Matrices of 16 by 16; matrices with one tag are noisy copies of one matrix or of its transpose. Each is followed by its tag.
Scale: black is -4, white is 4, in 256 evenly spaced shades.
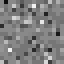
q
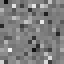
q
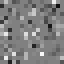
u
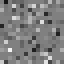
q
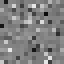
q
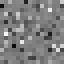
q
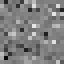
u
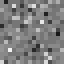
q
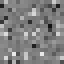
u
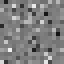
q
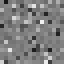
q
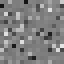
q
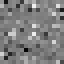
u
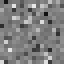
q
